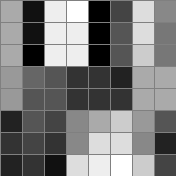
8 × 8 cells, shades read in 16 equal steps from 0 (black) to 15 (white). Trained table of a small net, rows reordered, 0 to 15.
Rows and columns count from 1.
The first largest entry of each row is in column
4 3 3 7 7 6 5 6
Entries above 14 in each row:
1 0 0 0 0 0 0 1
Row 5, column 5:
3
